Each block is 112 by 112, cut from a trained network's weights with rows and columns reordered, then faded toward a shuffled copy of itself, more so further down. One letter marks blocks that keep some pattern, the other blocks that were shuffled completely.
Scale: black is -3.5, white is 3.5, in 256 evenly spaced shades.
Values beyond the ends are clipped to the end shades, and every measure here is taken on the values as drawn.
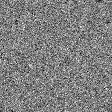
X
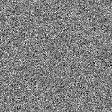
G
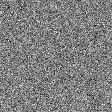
X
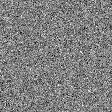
X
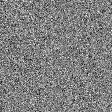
G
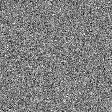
G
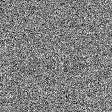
G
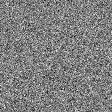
X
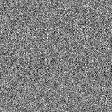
G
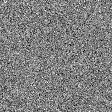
X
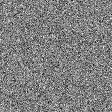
X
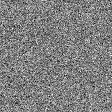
X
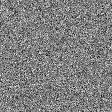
X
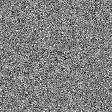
G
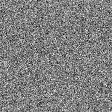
X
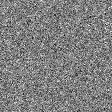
X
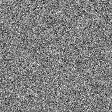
G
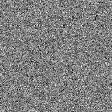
G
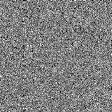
G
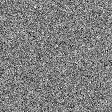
X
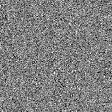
G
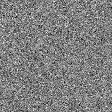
G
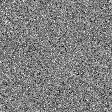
X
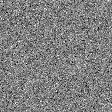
X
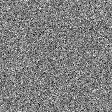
X
